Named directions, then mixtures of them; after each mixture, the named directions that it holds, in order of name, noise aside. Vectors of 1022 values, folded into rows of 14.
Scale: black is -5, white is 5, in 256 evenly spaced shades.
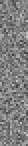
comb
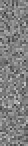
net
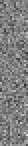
comb, net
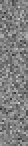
comb, net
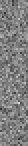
comb, net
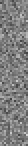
comb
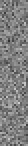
net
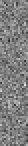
comb, net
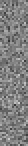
net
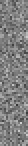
comb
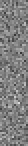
net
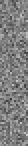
comb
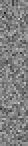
comb, net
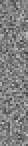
comb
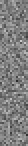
comb
